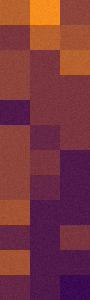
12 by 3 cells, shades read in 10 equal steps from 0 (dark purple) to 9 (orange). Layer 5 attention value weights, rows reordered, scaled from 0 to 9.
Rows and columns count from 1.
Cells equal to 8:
0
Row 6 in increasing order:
2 3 4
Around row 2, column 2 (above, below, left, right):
9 3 3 5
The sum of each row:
19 14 13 10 7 9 8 7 7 6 7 3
